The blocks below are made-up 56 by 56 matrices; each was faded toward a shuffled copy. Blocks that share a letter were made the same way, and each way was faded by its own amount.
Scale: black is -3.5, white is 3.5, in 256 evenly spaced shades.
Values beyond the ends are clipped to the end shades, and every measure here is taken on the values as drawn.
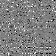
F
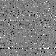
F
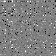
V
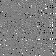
V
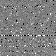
F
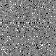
F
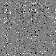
V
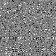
F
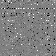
V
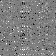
V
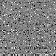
F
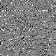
F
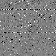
F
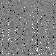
V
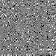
F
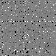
V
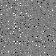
V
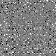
F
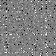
V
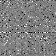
F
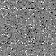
F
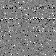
F
